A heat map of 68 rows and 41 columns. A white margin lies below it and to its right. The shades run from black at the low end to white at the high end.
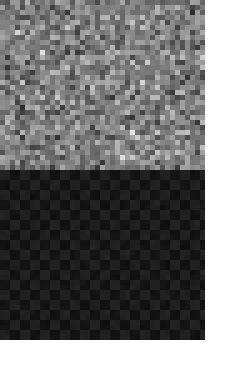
The table splits into 2 rows of 1 panel. Panel 1,1: middling, fine-grained, strong in contrast. Panel 2,1: very low, checkered, faint in contrast.
